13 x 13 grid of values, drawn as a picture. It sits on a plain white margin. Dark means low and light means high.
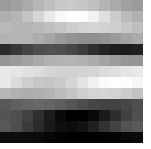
Grain: streaks across. Calmest part: top left. Ninth with the lowest average: bottom middle.
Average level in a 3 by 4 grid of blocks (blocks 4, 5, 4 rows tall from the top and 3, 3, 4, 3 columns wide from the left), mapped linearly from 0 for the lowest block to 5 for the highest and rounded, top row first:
4554 / 4444 / 1001
